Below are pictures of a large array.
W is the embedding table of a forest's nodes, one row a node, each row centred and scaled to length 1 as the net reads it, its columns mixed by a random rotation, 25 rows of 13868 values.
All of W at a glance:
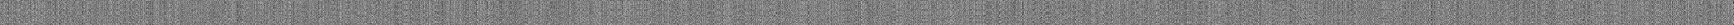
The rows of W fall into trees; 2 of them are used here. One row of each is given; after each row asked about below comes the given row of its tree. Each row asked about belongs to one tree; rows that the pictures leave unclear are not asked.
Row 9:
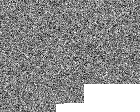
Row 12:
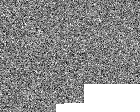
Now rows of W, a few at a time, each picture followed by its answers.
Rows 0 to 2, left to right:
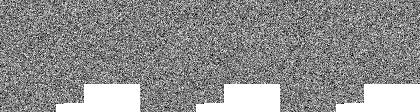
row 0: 9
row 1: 12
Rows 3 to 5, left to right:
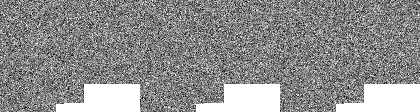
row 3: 12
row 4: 9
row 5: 12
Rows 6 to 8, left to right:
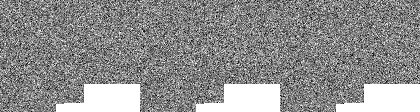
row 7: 12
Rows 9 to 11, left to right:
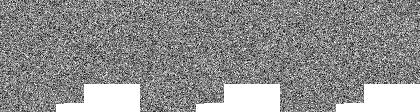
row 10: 9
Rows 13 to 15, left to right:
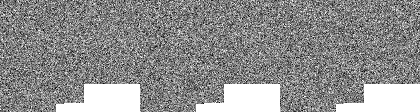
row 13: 12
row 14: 12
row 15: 9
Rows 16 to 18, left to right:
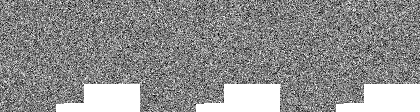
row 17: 12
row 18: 9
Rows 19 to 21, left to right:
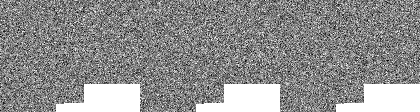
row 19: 12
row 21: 9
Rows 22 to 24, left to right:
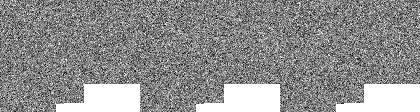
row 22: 9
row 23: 12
